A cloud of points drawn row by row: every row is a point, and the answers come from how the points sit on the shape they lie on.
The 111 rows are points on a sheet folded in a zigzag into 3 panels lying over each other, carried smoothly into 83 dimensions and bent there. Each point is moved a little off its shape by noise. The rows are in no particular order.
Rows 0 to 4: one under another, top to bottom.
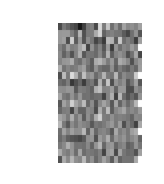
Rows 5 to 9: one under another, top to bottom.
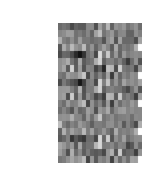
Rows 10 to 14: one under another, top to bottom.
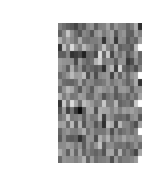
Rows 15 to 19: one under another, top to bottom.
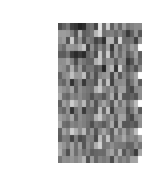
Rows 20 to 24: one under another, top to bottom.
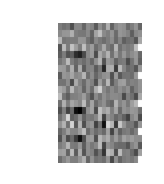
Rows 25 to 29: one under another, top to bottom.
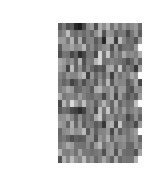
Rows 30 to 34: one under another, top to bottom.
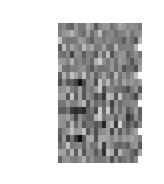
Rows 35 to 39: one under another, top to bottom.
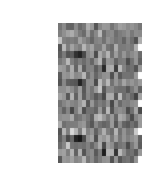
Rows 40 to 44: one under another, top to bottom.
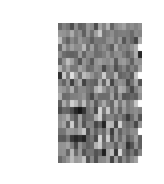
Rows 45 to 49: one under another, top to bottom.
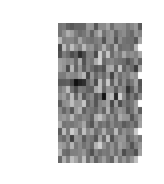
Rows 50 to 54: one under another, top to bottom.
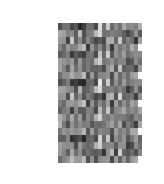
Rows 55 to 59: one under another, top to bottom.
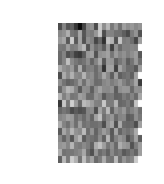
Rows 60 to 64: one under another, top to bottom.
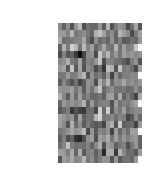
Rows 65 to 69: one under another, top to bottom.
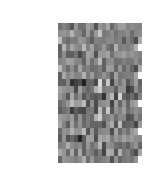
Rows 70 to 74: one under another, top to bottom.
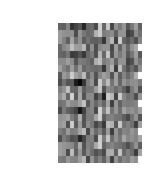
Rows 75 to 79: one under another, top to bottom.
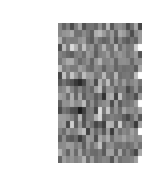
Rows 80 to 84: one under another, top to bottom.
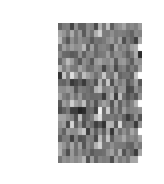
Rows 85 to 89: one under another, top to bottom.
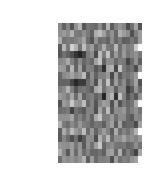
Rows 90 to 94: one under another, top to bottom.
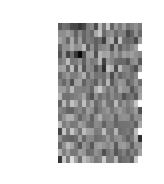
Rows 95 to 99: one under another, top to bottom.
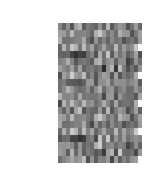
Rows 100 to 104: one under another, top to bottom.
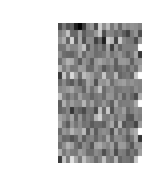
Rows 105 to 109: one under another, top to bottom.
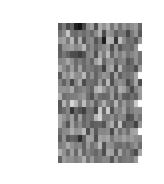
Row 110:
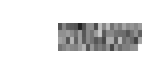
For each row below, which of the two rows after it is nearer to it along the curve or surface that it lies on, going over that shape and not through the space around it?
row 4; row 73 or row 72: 72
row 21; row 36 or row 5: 36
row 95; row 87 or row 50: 87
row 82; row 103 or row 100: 103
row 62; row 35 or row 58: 35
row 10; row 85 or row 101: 101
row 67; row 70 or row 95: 70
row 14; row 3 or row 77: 3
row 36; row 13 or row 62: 13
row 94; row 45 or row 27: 27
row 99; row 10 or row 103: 103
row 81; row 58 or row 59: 59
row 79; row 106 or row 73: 73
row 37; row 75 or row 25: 25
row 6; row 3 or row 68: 68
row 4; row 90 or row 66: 90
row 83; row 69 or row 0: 0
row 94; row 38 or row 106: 38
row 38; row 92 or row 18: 18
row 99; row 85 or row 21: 21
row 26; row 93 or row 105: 105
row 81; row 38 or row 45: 38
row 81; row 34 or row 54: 54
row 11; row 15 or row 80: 15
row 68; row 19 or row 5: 5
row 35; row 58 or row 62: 62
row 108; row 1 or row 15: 15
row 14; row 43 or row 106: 43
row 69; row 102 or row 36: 102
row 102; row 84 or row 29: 84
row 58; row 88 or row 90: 88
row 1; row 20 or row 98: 98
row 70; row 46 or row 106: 106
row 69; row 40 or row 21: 40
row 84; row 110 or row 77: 110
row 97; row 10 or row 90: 90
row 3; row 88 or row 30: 30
